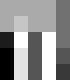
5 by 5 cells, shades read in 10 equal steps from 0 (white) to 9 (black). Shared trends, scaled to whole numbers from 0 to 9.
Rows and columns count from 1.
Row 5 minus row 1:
6 -2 3 -3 2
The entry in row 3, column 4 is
0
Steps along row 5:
down up down up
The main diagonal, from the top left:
3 2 6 0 7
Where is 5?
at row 1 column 5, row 2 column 5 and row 3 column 5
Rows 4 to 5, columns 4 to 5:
0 6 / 0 7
